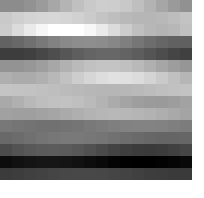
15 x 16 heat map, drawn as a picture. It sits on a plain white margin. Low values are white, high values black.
Streaks run across, left to right. The ninth with the highest average is the bottom right. The top left is the roughest part.
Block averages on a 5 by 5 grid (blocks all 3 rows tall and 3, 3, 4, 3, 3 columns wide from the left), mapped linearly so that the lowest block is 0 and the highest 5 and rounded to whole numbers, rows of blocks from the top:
10011 / 33223 / 11111 / 22222 / 54555
